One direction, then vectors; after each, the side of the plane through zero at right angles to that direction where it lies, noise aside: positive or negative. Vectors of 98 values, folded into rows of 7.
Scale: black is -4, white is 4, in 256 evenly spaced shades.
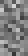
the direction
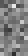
positive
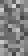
positive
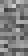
positive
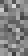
positive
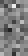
positive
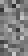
negative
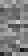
negative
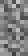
positive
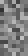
negative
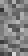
negative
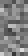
positive
